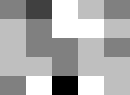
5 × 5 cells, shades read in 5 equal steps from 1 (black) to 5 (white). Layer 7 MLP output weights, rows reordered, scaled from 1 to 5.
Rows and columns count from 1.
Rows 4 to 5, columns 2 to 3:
4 3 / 5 1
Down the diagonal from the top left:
3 3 3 4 4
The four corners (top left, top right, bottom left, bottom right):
3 3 3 4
